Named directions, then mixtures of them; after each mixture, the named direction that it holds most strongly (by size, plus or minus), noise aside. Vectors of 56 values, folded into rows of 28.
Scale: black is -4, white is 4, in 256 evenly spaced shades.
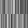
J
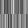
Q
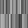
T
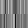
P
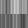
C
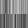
C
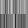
P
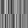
P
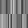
T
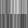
C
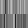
P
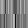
P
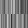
J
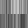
C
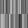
T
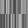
T
